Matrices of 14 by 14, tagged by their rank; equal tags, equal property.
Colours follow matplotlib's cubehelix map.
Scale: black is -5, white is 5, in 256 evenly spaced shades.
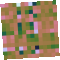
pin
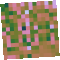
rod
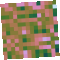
rod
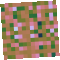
rod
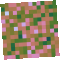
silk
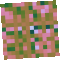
pin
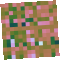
rod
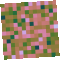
silk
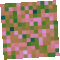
silk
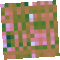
pin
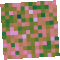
silk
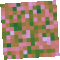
silk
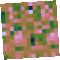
rod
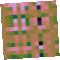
pin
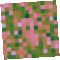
silk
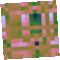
pin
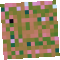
rod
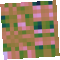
pin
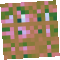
pin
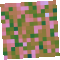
silk
